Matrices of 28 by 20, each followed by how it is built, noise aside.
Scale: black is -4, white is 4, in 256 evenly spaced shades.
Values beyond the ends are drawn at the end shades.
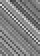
Toeplitz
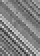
Toeplitz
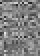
low rank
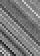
Toeplitz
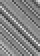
Toeplitz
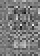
low rank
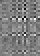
low rank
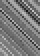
Toeplitz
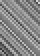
Toeplitz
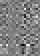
low rank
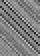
Toeplitz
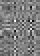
low rank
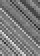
Toeplitz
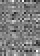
low rank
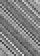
Toeplitz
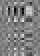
low rank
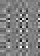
low rank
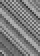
Toeplitz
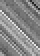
Toeplitz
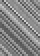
Toeplitz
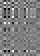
low rank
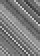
Toeplitz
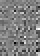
low rank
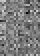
low rank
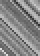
Toeplitz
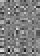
low rank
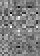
low rank
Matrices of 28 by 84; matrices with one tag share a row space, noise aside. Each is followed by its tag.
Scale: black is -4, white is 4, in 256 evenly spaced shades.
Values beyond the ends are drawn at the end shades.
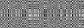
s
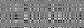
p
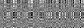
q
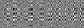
q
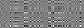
p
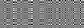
q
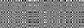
s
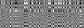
p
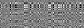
p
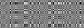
p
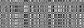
p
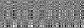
q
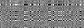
p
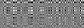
q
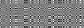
p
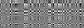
p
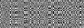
p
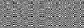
q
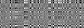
p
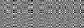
q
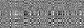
p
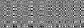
q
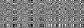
q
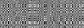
s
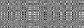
s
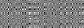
s
